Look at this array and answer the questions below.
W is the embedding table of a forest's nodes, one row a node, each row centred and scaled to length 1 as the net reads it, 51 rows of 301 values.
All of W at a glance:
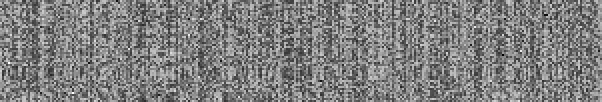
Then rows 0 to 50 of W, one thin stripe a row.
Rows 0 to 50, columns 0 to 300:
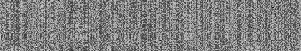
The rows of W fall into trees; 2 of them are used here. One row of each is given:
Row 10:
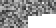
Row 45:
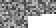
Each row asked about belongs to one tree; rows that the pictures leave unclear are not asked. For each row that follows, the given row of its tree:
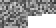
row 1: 45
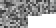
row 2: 10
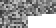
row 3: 10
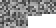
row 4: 45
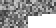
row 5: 10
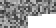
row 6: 10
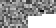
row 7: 10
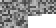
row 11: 45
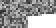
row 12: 10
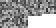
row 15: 45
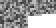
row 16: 45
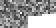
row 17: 10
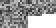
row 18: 10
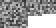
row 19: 45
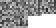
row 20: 45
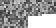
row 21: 10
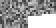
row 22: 45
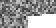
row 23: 10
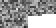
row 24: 45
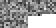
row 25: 45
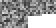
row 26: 45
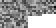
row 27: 45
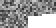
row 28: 10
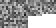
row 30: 45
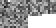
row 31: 10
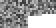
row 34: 45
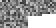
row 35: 45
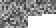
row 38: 45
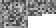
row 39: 45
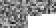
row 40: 10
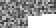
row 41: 45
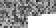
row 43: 10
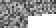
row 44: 45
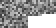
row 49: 10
